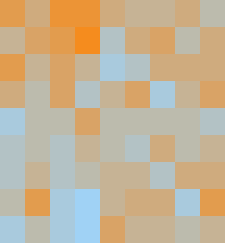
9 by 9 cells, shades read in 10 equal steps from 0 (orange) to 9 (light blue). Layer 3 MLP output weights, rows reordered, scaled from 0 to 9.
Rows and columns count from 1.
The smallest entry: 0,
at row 2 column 4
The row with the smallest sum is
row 1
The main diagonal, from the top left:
2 3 3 7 6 7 7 8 5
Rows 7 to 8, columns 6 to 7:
5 7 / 4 4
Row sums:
32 34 42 44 54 53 50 48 55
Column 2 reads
4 3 5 6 6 6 5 2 6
